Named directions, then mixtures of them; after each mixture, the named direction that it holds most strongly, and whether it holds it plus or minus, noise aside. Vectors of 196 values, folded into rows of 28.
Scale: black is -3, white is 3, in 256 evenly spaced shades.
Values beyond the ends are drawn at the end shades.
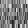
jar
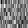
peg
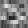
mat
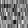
peg, minus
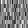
peg, minus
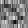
mat, minus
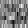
mat, minus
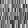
jar, plus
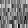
jar, plus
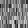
jar, minus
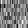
peg, minus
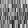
jar, plus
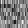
peg, minus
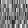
jar, plus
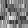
mat, minus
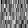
peg, plus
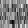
jar, plus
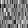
peg, minus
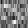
mat, plus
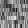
jar, minus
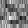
mat, minus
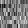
peg, minus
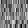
jar, minus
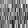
jar, plus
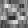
mat, plus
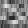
mat, plus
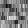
mat, minus
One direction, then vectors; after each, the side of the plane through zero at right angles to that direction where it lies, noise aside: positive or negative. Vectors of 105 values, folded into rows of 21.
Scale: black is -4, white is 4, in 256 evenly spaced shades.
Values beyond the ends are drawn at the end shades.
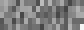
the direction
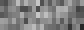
negative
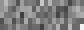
positive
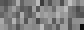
negative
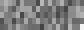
positive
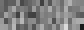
negative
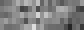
negative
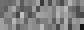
negative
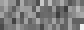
positive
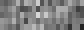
negative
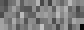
negative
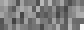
positive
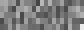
positive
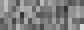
positive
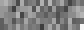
positive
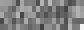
positive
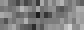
positive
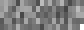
positive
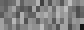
negative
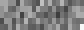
positive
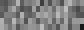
negative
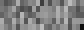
negative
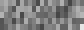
positive
